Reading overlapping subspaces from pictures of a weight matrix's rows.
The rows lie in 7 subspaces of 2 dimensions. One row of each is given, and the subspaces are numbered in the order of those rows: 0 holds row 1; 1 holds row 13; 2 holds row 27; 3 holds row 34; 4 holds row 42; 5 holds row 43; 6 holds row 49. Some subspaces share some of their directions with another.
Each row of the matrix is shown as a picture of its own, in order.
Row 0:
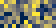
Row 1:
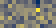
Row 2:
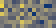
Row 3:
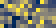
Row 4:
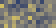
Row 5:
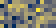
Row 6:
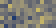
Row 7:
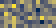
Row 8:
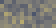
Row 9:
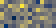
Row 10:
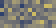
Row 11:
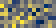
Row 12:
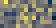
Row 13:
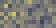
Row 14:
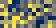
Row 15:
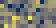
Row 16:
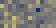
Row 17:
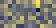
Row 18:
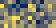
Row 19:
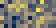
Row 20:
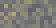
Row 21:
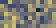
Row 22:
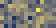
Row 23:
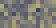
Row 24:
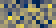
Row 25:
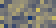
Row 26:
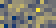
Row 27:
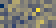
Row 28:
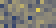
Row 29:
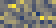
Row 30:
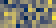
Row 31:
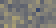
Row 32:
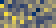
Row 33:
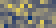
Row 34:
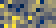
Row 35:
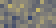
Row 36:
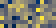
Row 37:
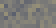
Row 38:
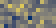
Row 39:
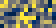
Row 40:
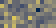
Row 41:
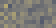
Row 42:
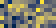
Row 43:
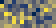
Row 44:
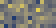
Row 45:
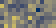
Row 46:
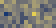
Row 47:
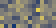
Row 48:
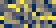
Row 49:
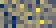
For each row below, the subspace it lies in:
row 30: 4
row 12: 4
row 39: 4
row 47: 5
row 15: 3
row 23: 1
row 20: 1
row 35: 3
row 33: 3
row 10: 2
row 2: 2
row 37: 1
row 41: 1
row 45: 0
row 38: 3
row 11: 2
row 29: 6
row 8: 5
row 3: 3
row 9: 2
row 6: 1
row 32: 5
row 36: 5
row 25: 4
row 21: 4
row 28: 6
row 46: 5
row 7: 6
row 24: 0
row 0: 5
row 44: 2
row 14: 2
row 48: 6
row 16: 6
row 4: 0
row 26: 4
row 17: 0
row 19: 0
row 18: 0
